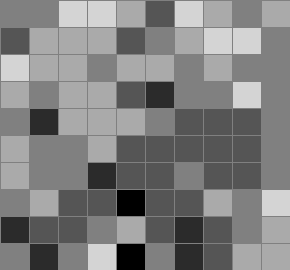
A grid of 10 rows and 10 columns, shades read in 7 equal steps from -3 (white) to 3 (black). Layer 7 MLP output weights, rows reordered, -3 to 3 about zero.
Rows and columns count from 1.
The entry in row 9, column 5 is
-1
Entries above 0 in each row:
1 2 0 2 4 5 5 5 6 4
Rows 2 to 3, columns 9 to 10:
-2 0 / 0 0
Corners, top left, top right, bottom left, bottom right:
0 -1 0 -1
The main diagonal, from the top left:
0 -1 -1 -1 -1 1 0 -1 0 -1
